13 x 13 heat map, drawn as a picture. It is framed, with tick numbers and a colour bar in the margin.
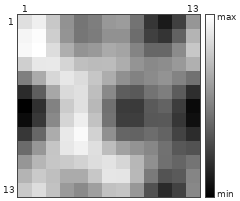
Calmest part: top middle. Average level on the scale: 60%. Ninth with the highest average: top left. Roughest part: middle left. Lone odd cells: none.
